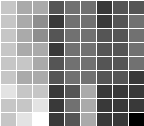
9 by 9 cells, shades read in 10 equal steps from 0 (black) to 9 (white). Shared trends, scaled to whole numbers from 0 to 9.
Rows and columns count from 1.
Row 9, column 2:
8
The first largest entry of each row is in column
1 1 1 1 1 1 1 3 3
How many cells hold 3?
17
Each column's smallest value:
7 6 5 2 3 4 2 2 0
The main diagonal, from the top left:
7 6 5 2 4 4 2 2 0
